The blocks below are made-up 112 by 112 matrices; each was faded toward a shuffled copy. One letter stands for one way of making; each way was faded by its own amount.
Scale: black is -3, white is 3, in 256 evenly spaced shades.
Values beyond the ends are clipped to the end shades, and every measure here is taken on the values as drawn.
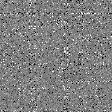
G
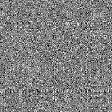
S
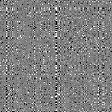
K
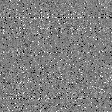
G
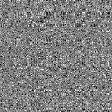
S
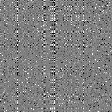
K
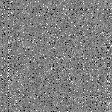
G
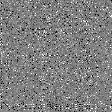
G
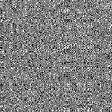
S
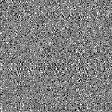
S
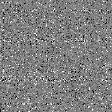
G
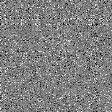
G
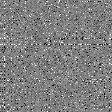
G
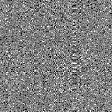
S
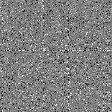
G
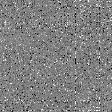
G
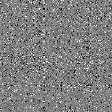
G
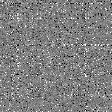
G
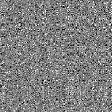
S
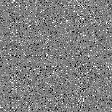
G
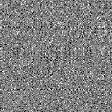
S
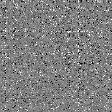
G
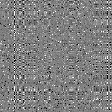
K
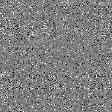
G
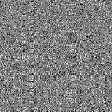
S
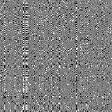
K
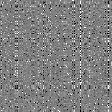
K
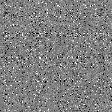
G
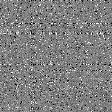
G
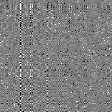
K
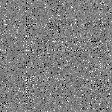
G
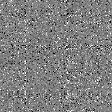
G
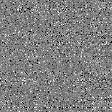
G
